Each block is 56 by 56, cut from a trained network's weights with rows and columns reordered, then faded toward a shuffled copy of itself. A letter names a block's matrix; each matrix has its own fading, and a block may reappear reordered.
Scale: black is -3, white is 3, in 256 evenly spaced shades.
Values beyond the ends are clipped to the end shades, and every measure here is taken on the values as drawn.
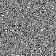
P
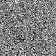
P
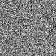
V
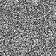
V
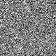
P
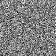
V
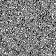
P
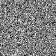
V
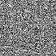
V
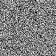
V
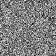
V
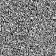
V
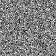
P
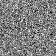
P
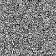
V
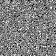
P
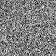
V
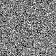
P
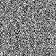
V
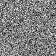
V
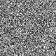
V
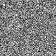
V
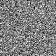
V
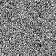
V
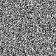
V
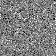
P
